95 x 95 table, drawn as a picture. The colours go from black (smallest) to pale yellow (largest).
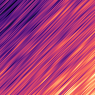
The ninth with the lowest average is the top left. Streaks slant up to the right. No single row or column stands out from its neighbours. The field climbs toward the bottom right.
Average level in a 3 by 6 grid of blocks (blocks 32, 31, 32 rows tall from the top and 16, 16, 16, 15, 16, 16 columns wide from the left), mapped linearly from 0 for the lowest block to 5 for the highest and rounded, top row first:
0 1 1 2 2 3 / 1 2 2 3 3 4 / 2 3 3 4 4 5
